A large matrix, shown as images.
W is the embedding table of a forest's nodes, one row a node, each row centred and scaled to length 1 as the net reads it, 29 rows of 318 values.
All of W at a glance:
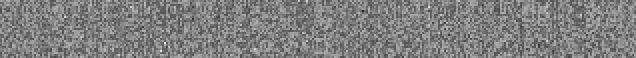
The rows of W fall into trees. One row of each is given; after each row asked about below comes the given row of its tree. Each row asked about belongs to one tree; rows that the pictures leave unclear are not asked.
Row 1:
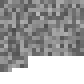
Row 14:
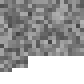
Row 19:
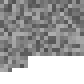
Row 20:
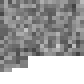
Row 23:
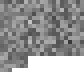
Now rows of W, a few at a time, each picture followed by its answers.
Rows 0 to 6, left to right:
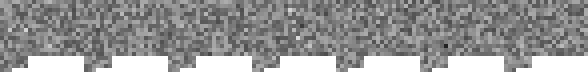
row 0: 20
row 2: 20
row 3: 19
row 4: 19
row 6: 19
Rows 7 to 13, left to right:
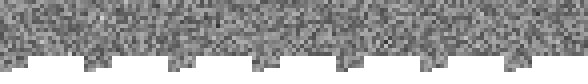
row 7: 20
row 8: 20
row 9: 19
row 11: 14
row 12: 19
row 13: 23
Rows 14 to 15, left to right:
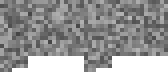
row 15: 20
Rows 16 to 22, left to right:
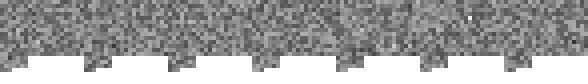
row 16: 23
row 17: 1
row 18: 1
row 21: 23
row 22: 23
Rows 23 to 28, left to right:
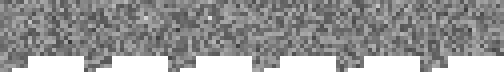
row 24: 14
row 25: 14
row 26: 19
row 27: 1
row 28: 1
